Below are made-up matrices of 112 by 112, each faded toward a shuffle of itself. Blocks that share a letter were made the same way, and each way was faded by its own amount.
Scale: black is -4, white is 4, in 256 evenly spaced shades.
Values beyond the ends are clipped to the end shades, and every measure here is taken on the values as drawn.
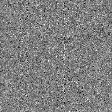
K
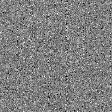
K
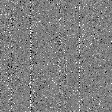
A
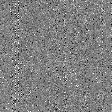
A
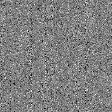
K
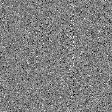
K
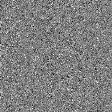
K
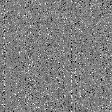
A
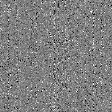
A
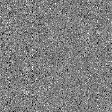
K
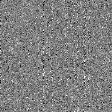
K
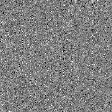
K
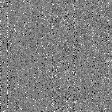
A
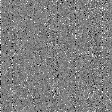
A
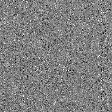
K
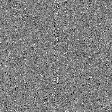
K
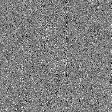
K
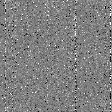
A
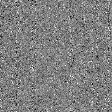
K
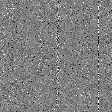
A
